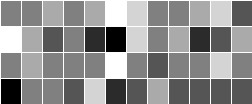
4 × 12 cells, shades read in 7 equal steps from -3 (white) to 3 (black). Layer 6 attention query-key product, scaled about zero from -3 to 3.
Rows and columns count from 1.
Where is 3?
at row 2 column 6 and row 4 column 1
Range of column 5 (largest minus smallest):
4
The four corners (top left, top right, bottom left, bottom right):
0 1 3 1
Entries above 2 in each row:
0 1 0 1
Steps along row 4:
down same up down up down down up same same same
